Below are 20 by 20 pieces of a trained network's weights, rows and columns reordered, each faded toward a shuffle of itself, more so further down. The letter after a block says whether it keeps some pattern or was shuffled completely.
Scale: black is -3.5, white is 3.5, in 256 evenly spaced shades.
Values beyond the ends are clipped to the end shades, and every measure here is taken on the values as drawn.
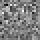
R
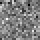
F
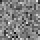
F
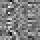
R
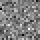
F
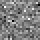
F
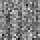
R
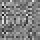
R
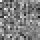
R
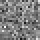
F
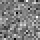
F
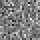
F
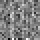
R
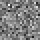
F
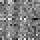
R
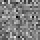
R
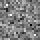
F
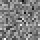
F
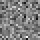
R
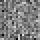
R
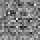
R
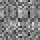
R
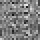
R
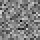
F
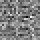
R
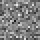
F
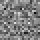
R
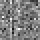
R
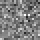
F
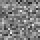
F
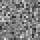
F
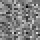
R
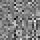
R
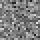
F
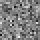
F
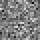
F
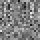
R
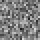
F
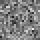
F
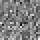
R
